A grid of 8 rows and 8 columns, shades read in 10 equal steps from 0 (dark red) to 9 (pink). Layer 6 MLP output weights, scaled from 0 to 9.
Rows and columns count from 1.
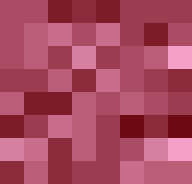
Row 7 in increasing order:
2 3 4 5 6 7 7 9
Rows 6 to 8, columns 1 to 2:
1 3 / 7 6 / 2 5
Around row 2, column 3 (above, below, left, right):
1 3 5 4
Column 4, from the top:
2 4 7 2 5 5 5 3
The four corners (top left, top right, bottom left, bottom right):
4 3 2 5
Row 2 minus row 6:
3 2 0 -1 3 3 -1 4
